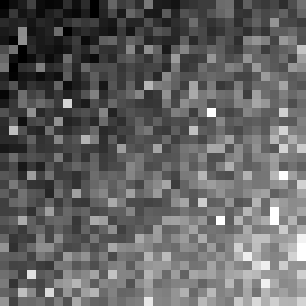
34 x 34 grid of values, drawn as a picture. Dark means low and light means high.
On average the colour sits 40% of the way up the scale. The ninth with the lowest average is the top left. The halves do not mirror each other. No regular stripes run through it. The texture is fine-grained noise. No row or column stands out. The field climbs toward the bottom right. The ninth with the highest average is the bottom right.
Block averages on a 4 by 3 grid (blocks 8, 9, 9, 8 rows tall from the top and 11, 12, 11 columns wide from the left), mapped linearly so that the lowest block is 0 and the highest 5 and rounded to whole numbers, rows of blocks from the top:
0 1 2
1 2 3
2 3 4
3 4 5
